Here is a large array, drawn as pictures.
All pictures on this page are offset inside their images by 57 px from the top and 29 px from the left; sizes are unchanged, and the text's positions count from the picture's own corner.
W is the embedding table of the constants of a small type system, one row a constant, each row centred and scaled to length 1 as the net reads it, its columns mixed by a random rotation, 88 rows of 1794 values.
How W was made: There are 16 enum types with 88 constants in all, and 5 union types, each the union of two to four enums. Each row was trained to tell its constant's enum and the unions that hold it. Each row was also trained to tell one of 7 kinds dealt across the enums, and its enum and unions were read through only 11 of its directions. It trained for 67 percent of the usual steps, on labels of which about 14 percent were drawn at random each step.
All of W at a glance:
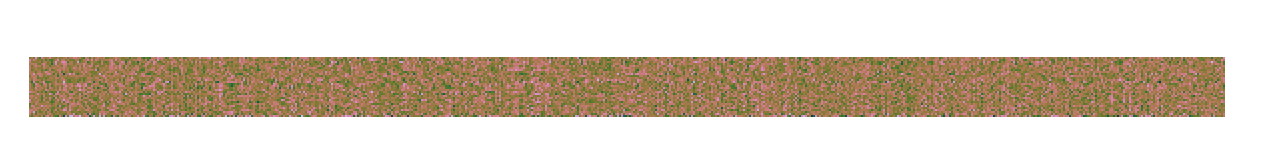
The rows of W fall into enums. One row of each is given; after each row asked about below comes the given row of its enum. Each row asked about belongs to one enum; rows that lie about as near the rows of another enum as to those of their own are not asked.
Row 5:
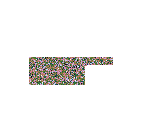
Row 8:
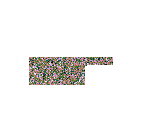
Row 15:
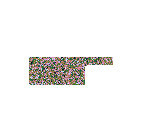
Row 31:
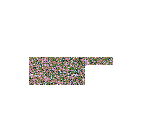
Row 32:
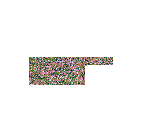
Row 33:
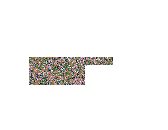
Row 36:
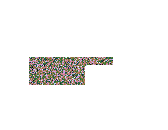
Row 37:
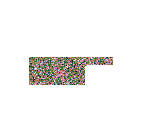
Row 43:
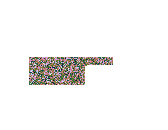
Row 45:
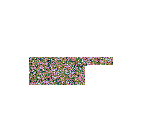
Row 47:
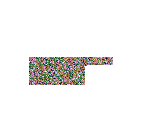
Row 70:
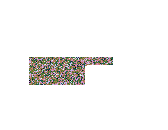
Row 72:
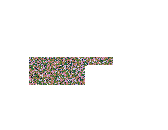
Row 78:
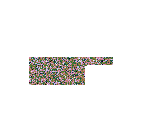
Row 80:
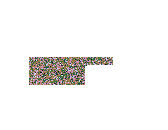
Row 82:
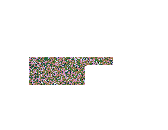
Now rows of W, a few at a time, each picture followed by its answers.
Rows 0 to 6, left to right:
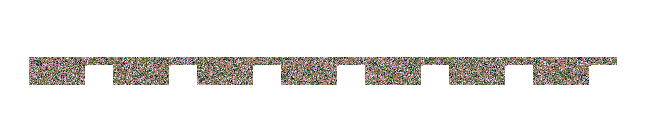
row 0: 31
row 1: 43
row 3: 32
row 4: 31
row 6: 15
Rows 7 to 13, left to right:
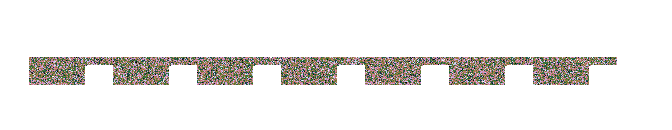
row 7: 80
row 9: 80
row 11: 5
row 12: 37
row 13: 78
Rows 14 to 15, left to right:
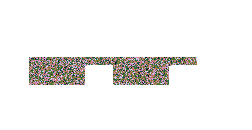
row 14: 32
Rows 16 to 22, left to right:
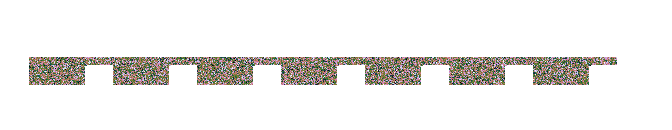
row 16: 47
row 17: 82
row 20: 43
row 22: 43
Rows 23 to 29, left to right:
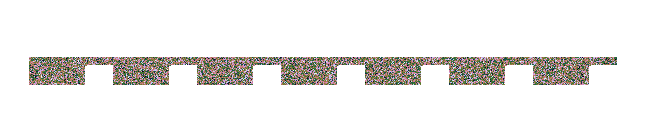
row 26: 72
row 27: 47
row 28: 45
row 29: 70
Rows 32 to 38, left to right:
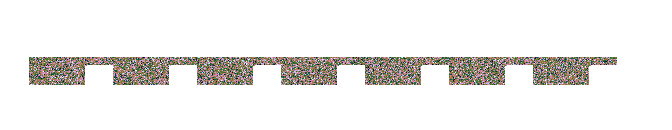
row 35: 78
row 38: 36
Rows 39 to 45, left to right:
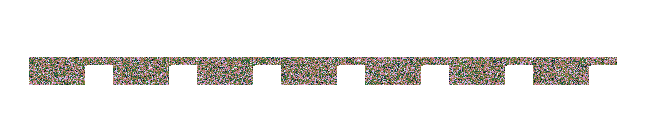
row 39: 5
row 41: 80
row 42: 5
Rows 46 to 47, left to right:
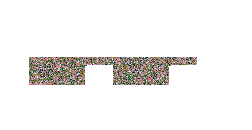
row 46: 37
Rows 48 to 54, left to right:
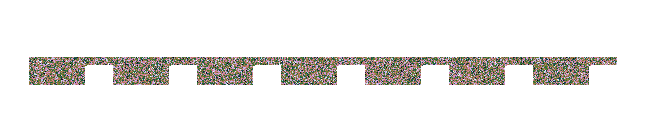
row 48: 15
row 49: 8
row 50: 43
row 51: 47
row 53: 82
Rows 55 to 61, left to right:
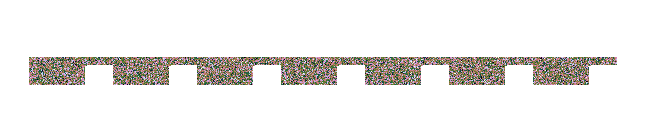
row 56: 78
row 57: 15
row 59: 36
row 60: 37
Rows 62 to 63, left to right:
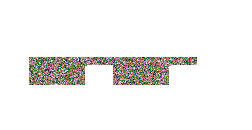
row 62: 82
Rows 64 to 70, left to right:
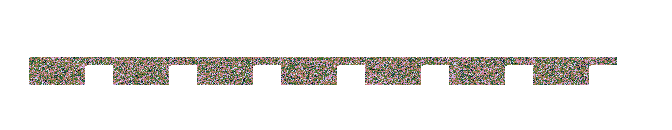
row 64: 15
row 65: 78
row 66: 80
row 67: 72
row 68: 80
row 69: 37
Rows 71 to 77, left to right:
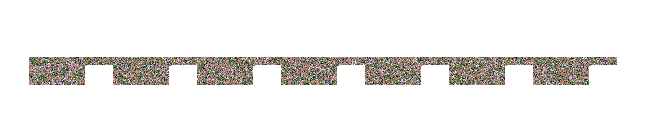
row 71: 5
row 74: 43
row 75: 78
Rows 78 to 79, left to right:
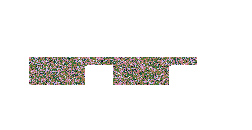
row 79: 37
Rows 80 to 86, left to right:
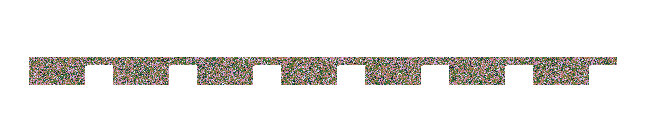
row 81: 5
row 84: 72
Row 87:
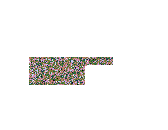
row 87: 31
